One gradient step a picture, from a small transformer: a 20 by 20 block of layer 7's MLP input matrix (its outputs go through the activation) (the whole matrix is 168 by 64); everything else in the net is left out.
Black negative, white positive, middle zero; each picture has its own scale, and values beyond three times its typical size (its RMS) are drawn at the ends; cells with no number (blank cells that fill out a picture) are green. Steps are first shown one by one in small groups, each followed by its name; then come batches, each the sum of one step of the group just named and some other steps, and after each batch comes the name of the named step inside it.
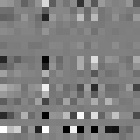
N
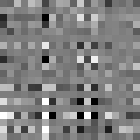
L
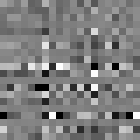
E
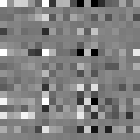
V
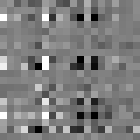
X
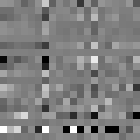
N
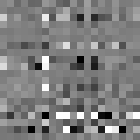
X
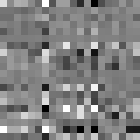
V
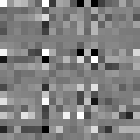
V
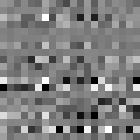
X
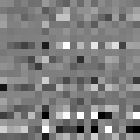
X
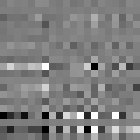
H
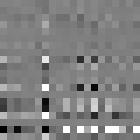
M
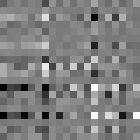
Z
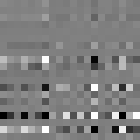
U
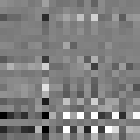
H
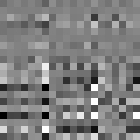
Z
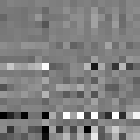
H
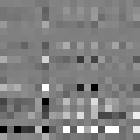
M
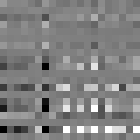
M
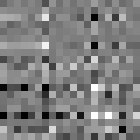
Z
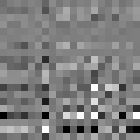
Z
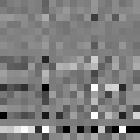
Z
